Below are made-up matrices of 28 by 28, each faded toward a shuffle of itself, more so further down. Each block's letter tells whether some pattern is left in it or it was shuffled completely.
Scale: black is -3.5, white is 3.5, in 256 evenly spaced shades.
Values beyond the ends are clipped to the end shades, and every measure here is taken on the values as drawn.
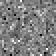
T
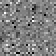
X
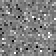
T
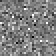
T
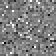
T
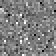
T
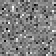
T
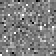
T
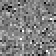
T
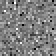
T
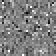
X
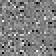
X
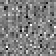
X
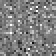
X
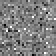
T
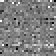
X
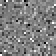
T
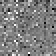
X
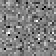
X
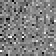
X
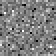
T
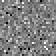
T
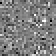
X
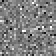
T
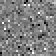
T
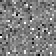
T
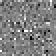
X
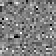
X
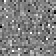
T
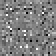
X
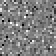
T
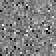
T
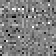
X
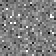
T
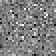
X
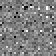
X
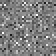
X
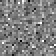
T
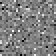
T
